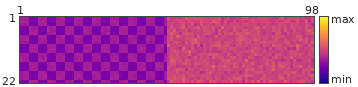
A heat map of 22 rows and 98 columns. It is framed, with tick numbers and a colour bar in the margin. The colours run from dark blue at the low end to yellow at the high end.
The table splits into one row of 2 panels. Panel 1,1: low, checkered. Panel 1,2: middling, fine-grained, faint in contrast.
